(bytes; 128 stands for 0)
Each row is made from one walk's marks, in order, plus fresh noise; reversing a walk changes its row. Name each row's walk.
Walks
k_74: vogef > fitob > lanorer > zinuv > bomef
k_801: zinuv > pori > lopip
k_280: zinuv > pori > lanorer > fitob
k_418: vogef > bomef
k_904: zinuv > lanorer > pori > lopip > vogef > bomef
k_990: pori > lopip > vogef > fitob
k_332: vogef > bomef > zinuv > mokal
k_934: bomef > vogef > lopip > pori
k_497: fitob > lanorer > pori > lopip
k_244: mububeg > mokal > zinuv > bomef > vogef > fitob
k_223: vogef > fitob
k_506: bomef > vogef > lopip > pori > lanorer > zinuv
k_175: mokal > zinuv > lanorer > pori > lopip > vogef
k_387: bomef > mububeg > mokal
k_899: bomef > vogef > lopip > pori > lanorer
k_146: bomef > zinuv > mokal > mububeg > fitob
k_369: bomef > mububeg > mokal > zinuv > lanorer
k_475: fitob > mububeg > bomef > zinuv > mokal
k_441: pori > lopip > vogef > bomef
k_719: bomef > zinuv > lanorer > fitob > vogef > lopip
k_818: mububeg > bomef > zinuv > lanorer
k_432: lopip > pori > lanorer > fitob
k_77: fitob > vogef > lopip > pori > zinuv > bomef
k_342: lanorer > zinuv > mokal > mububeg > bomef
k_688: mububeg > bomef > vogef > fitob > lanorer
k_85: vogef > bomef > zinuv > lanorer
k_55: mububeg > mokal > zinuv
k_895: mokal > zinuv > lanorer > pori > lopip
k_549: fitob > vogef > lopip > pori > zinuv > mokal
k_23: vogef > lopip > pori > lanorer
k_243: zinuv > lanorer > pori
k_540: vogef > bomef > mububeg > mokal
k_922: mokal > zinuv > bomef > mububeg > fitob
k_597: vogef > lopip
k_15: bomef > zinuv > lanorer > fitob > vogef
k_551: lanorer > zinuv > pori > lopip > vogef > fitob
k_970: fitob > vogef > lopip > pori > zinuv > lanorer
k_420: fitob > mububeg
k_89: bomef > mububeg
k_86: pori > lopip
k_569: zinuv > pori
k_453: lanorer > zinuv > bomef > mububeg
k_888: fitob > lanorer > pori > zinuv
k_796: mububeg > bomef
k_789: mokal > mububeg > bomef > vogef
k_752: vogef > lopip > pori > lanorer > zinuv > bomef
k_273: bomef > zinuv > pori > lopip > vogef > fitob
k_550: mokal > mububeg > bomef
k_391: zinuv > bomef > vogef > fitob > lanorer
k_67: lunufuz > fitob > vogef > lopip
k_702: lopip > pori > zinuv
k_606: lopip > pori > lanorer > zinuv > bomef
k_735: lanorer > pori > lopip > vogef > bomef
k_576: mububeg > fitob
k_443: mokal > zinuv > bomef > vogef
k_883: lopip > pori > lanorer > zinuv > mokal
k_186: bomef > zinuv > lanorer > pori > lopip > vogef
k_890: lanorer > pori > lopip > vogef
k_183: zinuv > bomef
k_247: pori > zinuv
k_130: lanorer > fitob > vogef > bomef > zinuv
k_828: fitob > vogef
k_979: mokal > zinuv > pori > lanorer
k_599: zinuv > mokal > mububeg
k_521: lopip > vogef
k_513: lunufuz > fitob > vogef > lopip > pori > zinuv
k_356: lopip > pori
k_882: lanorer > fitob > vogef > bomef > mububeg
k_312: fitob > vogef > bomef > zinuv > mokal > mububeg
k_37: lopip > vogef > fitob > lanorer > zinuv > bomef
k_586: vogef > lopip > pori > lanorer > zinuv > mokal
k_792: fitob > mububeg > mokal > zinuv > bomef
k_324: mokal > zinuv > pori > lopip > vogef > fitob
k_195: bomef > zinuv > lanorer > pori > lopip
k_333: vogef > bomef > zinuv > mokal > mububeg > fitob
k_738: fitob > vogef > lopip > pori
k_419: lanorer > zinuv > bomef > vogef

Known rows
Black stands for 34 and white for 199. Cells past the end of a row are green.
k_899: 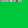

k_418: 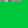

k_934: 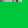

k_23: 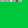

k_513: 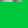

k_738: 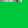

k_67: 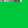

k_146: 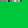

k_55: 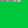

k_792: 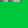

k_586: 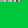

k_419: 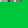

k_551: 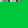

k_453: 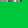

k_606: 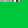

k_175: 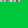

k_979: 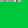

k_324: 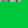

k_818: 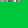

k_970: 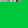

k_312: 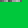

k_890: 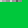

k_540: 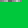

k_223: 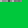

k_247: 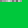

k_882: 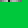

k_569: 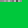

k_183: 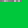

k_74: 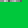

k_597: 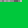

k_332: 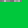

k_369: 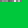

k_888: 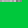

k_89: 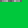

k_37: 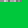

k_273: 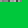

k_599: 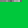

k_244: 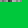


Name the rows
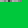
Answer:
k_576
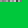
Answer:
k_904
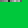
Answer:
k_333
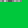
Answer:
k_443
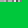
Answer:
k_883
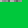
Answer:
k_990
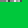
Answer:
k_342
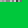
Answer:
k_186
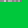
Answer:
k_549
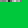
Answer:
k_922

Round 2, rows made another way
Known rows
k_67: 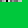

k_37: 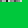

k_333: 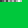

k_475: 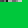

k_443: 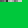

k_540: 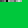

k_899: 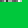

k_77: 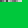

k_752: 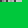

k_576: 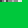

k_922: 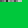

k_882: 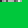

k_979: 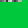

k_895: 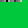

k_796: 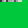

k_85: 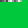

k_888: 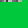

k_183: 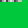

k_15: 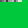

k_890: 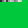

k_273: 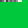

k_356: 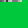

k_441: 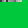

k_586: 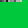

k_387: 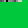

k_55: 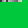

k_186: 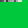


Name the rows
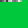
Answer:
k_23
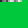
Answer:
k_419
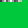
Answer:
k_599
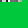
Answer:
k_513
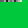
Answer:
k_195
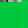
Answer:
k_789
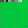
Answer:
k_549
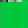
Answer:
k_332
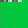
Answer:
k_970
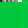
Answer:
k_244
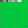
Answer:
k_223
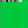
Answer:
k_719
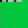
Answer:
k_342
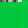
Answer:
k_369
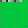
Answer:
k_606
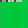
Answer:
k_74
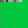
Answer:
k_175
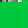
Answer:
k_688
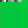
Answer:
k_280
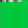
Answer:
k_569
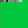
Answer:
k_86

